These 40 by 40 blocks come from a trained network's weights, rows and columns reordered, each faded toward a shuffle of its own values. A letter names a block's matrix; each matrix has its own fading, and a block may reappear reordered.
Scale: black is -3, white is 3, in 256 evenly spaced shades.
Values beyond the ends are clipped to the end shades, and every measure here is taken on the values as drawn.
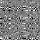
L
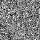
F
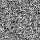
F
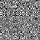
L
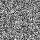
F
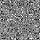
L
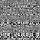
L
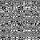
L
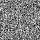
F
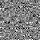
L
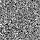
F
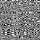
L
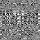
L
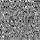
L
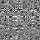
L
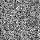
F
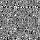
L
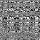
L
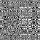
L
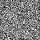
F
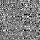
L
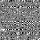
L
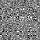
L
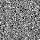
F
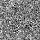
F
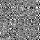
L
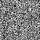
F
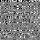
L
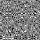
L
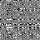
L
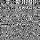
L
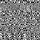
L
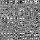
L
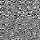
L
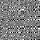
L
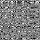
L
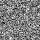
F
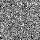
F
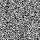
F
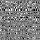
L
